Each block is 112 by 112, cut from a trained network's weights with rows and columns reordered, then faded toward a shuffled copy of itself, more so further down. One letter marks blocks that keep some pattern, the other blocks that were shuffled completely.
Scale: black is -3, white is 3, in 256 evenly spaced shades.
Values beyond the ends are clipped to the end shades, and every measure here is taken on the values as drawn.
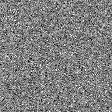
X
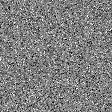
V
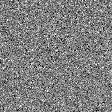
X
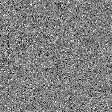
X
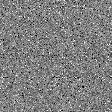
X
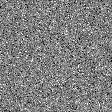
V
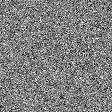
V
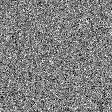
X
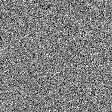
V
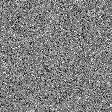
X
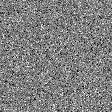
V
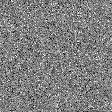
X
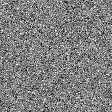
X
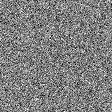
X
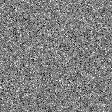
X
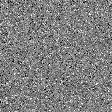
X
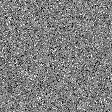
X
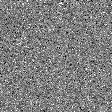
X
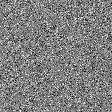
X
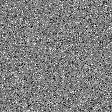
V
